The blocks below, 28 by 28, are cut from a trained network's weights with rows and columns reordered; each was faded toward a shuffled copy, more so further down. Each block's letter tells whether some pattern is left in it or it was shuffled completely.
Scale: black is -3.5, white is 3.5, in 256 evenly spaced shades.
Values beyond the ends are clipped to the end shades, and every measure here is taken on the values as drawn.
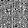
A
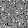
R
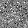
R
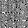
A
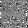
A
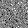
R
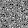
R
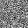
A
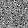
R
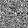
A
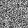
R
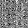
A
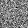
R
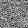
A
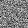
R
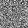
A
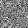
A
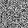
A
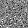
R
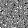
R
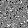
R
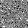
R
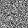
A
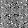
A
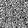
A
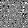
A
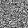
A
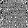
A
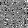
A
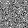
R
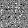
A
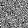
R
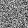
R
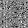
A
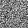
R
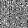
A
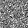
R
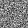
R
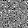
A
